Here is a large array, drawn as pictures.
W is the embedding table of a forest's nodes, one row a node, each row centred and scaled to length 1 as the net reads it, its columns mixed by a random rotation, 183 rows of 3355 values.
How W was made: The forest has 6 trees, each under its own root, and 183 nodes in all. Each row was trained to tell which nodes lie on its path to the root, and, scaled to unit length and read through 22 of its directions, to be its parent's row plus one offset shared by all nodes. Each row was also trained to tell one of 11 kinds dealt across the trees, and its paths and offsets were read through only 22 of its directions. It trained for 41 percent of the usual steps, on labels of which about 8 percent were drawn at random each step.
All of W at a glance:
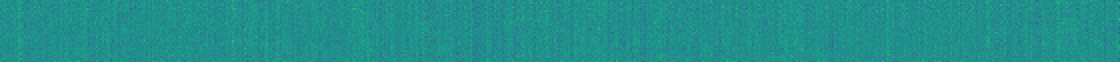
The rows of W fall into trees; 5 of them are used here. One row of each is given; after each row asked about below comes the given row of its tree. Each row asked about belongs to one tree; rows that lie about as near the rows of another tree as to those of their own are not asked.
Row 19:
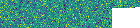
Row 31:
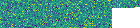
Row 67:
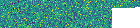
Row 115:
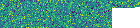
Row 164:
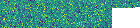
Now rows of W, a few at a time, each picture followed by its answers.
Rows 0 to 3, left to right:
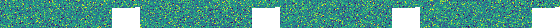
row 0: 164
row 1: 115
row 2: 164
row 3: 164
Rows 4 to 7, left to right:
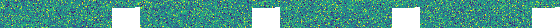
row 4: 115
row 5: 67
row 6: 164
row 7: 115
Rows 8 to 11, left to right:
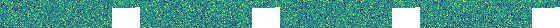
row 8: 19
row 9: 164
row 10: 19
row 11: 115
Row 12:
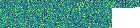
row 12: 31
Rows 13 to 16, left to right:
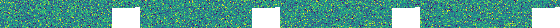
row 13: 67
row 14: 164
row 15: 31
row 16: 31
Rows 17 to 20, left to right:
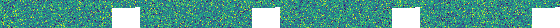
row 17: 31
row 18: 115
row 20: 67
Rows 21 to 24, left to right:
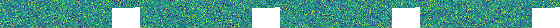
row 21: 31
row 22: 164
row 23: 67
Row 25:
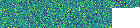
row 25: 31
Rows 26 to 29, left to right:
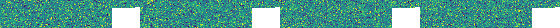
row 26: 31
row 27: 164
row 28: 164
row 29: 164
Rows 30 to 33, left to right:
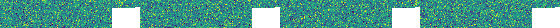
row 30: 67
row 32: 164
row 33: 164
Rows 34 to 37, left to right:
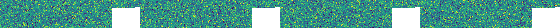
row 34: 67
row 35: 115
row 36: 115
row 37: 67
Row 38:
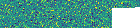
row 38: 67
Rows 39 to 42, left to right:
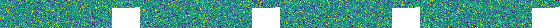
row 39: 67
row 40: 31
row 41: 164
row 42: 164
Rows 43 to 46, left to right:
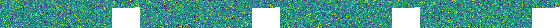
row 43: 164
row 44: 31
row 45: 115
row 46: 67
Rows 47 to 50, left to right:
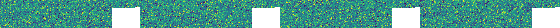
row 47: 115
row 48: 115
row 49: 31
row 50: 115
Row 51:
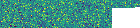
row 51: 164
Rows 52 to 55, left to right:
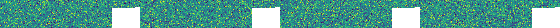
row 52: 164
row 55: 115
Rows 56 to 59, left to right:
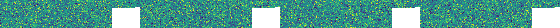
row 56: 164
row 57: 115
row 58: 19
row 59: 31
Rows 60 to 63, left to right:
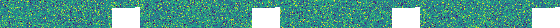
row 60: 115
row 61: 67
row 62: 31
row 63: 31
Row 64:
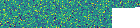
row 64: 31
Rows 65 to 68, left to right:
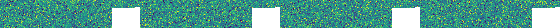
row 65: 115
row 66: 115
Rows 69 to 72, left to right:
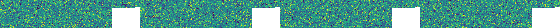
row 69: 31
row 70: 31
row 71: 115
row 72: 164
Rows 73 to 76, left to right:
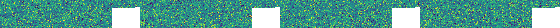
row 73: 19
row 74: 31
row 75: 31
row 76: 115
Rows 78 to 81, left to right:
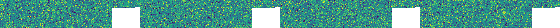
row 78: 67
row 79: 67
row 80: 67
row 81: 115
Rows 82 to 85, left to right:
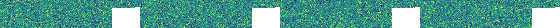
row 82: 31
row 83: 164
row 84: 31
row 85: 67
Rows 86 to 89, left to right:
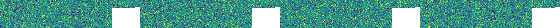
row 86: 19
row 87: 67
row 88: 19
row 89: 67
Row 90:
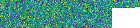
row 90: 67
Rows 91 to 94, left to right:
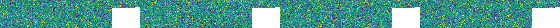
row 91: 31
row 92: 115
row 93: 31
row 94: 19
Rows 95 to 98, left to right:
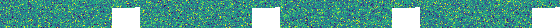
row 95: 67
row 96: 31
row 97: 67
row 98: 164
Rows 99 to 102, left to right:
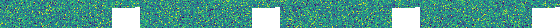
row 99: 115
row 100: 115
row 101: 19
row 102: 164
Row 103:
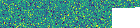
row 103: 19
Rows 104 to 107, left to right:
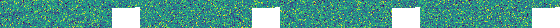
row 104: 164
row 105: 67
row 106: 31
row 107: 31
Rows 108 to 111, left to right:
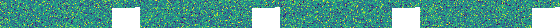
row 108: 67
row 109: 115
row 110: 115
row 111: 115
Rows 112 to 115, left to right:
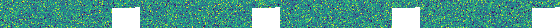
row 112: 19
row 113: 19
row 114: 31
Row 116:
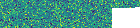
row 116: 67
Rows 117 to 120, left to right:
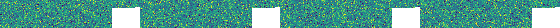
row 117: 164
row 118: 115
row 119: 67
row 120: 67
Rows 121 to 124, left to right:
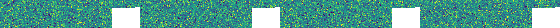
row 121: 115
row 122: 115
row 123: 115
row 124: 19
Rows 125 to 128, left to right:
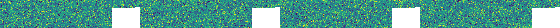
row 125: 115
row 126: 115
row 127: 67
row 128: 67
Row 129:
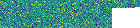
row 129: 67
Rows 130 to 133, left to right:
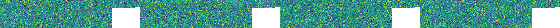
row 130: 31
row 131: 19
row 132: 31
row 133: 67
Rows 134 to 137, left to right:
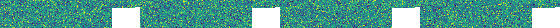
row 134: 115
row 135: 67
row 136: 115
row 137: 19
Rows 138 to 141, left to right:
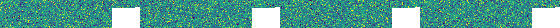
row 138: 67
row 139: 19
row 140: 164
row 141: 164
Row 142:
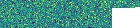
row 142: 115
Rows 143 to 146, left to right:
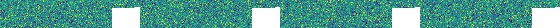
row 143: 115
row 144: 31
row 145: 115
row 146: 31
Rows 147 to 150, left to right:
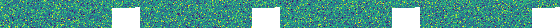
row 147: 67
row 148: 164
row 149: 115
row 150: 164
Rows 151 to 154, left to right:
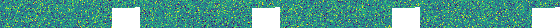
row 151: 164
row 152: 115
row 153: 115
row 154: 19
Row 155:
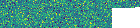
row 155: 31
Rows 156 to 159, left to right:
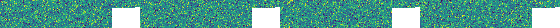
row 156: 164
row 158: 164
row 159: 19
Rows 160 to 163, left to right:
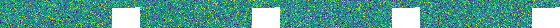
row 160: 164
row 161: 67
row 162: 31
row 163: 67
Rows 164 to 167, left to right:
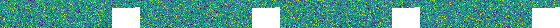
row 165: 164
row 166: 115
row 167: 164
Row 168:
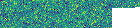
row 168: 164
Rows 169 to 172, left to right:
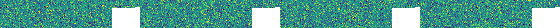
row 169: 115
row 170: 115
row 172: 31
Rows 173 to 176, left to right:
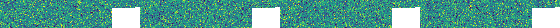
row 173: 31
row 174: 67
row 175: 19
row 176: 31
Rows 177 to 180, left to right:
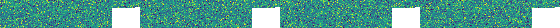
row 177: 164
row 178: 164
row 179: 67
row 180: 115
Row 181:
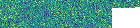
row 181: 19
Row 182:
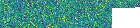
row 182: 19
